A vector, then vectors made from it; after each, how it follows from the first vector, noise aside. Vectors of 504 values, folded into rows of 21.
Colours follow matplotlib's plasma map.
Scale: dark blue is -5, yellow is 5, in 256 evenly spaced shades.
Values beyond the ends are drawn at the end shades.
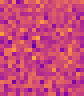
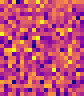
scaled up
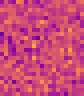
sign-scrambled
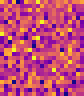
scaled up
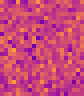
sign-scrambled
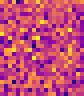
scaled up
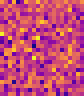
scaled up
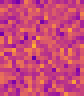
sign-scrambled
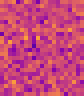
sign-scrambled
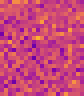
sign-scrambled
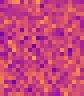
sign-scrambled
